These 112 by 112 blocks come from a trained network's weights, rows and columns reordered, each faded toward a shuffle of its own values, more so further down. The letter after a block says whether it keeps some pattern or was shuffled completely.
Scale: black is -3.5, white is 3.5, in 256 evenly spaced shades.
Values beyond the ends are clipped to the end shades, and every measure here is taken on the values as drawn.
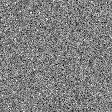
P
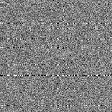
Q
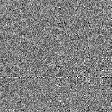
Q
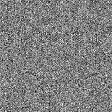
Q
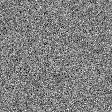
P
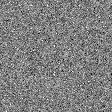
P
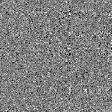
Q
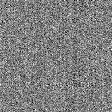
Q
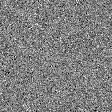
P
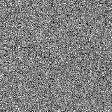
Q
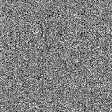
Q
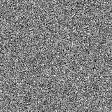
P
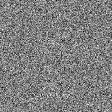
Q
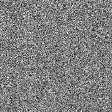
Q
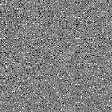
Q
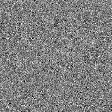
Q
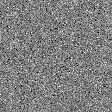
P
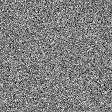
P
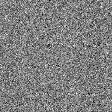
Q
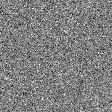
P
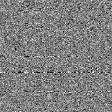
Q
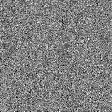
Q
